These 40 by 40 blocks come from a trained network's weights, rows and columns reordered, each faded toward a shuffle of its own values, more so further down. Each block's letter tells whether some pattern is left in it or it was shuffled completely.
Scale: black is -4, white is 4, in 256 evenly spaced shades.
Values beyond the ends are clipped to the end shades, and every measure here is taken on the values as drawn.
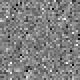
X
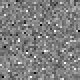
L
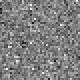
L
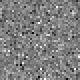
L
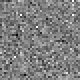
L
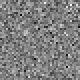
L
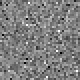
L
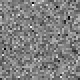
L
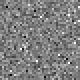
L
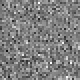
X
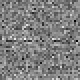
X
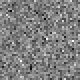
L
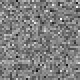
X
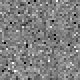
L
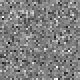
X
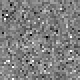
L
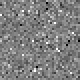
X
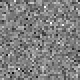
L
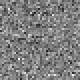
L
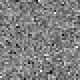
L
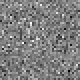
X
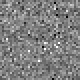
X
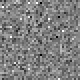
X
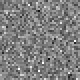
L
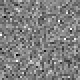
L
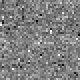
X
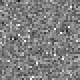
L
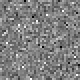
L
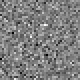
L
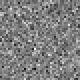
L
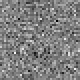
X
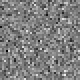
X
